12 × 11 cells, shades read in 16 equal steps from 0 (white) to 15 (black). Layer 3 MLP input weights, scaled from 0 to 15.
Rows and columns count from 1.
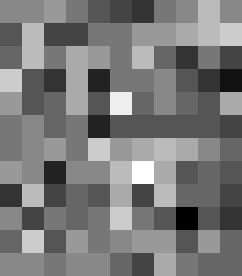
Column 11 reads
7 3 11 14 5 11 9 10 11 12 9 9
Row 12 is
7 7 8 7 7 9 11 5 8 9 9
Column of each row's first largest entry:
7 3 9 11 2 5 11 3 1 9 3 7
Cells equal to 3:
5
